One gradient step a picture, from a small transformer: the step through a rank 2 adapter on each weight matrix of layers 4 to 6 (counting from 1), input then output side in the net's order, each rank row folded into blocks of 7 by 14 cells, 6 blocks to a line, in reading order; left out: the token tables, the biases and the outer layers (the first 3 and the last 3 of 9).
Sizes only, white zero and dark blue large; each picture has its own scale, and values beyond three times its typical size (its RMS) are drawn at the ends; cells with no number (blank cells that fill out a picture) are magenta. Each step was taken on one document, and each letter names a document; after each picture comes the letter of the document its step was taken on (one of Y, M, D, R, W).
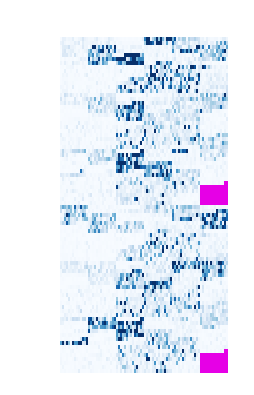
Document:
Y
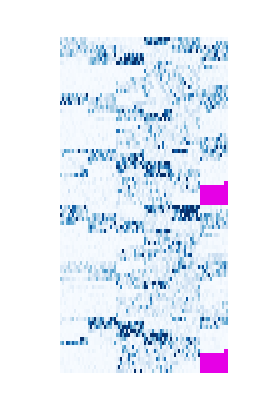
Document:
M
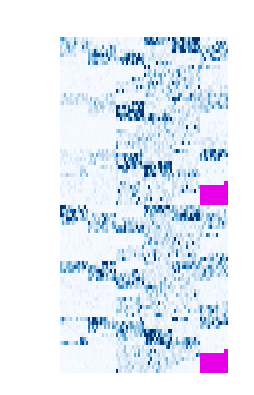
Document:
M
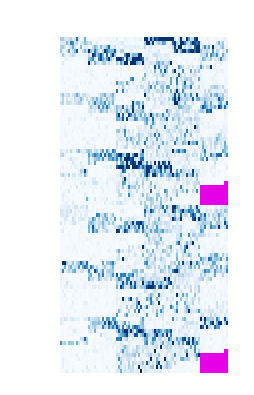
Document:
M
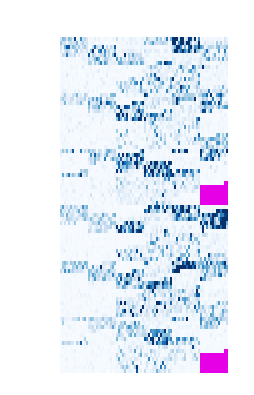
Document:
Y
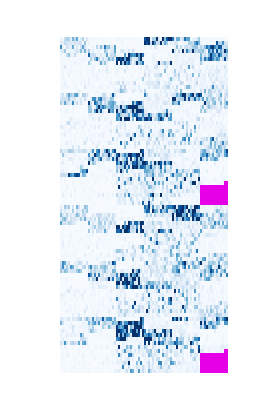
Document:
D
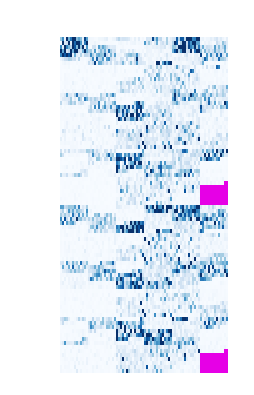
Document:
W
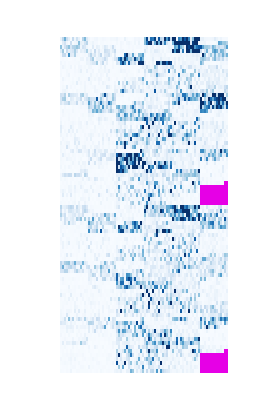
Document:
D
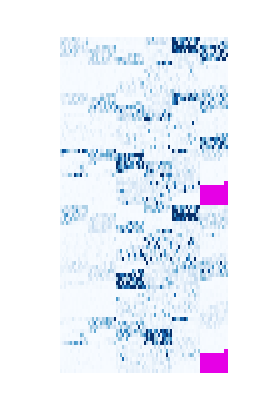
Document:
W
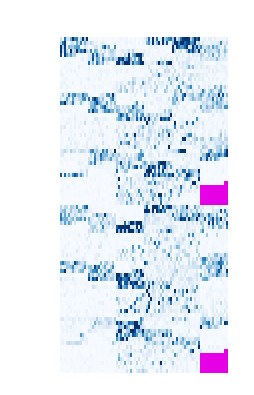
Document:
D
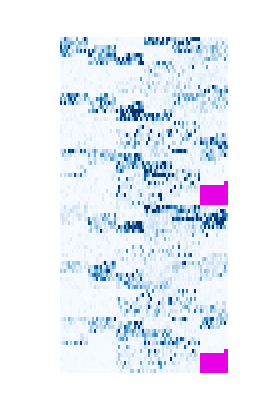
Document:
D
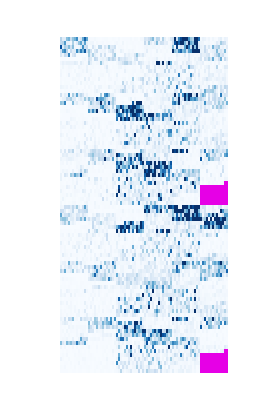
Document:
D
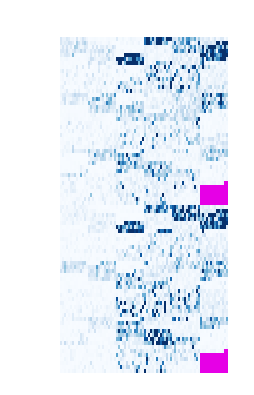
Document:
Y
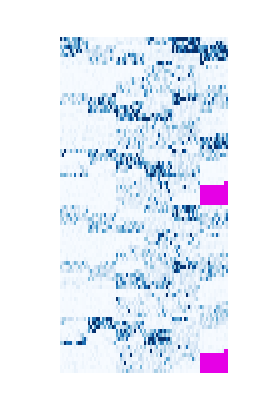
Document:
W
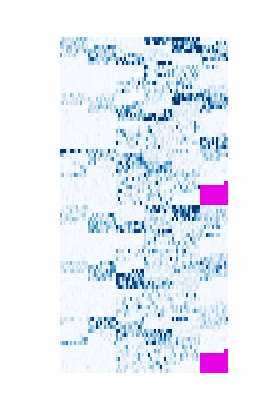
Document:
M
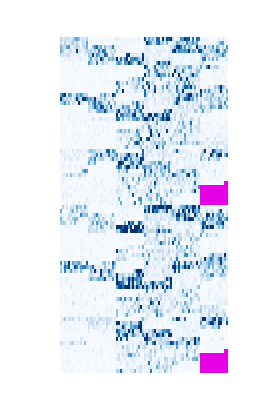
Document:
M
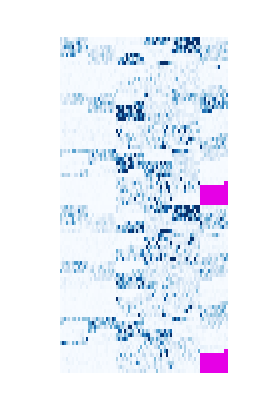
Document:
W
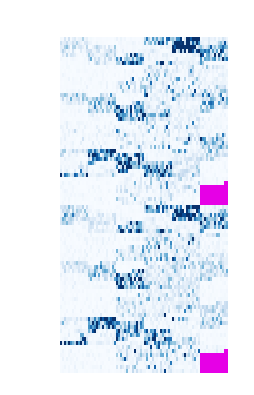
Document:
W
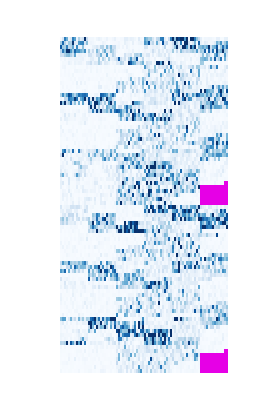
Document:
M
